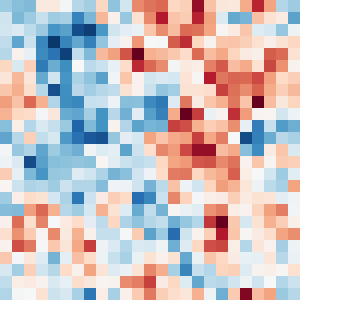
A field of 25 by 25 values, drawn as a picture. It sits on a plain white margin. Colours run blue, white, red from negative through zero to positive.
Grain: blotchy. Ninth with the lowest average: top left. Stripes: none. Mirror symmetry: none. Odd rows or columns: none.
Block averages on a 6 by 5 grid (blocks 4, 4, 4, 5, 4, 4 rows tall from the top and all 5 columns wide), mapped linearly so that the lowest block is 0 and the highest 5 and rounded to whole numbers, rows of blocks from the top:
1 1 4 4 3 | 2 1 4 5 5 | 3 0 2 5 2 | 1 1 2 5 3 | 4 3 1 4 3 | 2 3 4 2 3
